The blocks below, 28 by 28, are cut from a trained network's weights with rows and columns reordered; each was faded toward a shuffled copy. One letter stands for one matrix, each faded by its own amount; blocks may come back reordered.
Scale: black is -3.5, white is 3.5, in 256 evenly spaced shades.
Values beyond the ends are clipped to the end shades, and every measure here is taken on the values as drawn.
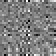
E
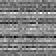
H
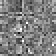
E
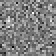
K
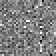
K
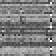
H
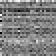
H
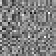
E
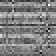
H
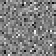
K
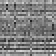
H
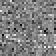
K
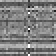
H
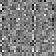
E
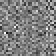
E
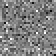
K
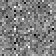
K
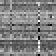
H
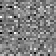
E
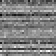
H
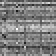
H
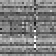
H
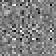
E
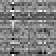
H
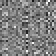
E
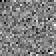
K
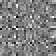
E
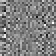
E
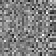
E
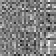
E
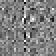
E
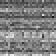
H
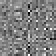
E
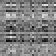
H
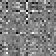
E
